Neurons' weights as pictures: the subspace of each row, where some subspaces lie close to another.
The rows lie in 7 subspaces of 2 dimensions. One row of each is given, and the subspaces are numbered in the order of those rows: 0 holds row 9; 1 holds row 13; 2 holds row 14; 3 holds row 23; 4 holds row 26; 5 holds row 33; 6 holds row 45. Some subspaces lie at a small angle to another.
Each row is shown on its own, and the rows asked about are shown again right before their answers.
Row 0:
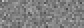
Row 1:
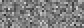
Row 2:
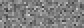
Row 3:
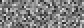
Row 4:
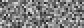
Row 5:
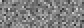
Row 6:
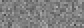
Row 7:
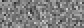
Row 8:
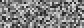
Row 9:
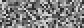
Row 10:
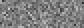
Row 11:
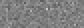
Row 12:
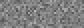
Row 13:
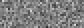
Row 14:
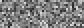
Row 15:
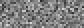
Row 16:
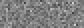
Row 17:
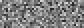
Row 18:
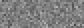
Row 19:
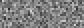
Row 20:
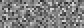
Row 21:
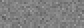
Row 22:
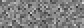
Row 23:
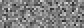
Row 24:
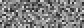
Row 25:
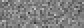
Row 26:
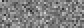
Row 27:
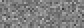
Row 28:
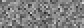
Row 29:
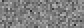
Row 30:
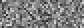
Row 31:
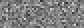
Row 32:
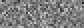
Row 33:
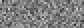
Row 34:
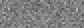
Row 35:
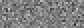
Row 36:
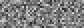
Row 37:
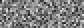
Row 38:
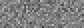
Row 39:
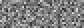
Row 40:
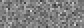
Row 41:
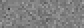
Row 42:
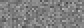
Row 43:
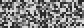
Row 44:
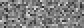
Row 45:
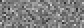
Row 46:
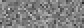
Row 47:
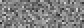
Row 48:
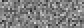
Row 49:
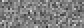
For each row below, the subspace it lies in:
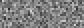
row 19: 3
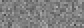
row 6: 2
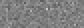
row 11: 1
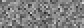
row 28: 0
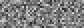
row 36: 5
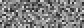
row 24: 6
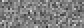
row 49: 1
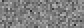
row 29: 1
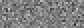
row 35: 3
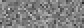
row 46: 0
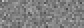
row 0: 4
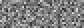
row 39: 5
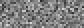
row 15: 0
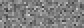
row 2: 2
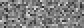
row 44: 2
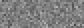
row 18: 2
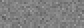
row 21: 4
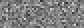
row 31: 3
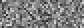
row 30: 0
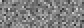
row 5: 5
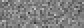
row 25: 1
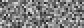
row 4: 4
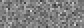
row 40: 1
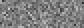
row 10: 6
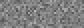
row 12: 5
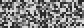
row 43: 2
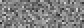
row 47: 6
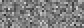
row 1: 2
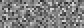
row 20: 3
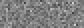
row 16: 1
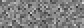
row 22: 0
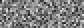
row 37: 5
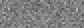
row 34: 6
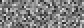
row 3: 5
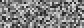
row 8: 4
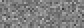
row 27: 4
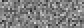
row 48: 1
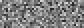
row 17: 3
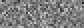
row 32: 6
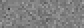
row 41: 0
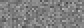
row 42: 4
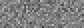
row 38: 6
